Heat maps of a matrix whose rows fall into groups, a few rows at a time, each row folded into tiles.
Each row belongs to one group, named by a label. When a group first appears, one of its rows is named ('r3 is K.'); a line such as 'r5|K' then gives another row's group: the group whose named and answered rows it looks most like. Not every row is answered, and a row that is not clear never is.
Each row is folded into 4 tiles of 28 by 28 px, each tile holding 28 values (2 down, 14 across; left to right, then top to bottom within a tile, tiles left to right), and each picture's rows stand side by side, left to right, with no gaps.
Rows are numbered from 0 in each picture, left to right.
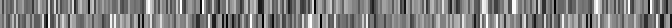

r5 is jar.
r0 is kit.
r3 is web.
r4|jar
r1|jar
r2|web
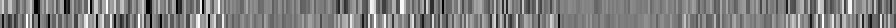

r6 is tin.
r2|web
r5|web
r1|web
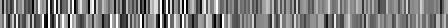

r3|tin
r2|kit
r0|kit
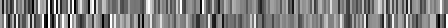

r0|kit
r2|web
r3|kit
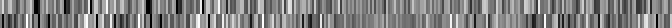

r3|tin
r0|web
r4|jar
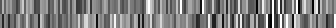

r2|kit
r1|jar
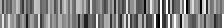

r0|jar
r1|kit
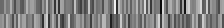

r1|tin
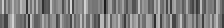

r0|tin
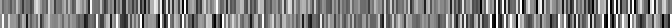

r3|kit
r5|kit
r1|kit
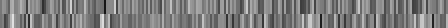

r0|tin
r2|web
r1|tin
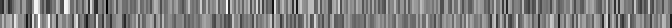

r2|tin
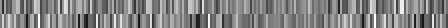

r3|jar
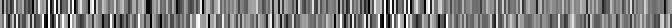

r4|kit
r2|tin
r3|kit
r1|web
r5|tin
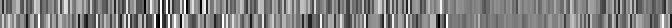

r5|tin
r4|web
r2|jar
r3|kit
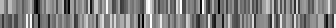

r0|web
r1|jar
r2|kit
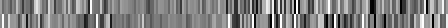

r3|web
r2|kit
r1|web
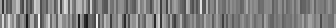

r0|jar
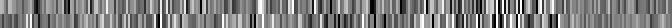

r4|kit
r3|web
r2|jar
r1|kit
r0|web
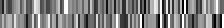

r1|kit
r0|jar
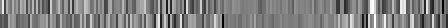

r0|tin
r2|web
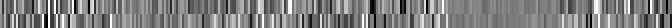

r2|jar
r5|jar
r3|web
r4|web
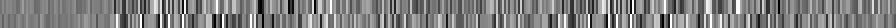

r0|web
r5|kit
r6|jar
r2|web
